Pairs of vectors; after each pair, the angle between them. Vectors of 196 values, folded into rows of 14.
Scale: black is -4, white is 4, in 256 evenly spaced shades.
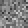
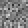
orthogonal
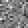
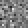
partly opposed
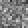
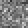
nearly parallel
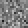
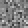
nearly opposite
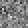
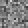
partly aligned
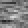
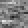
nearly opposite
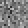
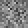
partly opposed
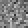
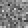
partly opposed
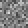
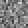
partly aligned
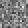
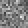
orthogonal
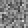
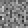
partly opposed
